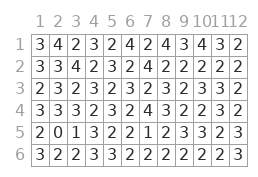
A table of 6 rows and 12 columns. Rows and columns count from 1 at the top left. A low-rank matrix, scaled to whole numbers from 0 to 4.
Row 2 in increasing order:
2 2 2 2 2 2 2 3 3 3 4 4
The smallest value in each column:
2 0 1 2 2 2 1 2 2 2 2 2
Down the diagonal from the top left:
3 3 2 2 2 2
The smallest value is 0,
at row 5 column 2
